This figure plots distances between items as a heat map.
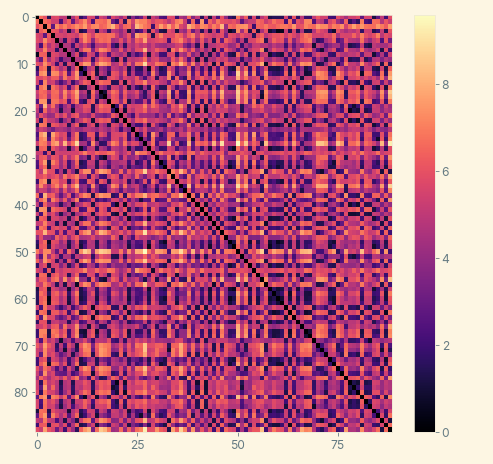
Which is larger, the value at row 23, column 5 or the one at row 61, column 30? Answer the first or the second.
the first
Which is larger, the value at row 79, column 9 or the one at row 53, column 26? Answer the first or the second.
the second
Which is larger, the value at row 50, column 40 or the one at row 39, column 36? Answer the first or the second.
the first
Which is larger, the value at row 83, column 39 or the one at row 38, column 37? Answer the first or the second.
the second
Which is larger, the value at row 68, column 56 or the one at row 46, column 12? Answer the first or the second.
the second
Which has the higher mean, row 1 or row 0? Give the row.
1
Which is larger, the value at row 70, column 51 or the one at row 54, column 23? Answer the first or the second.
the second
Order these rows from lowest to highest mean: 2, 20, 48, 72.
48, 20, 72, 2
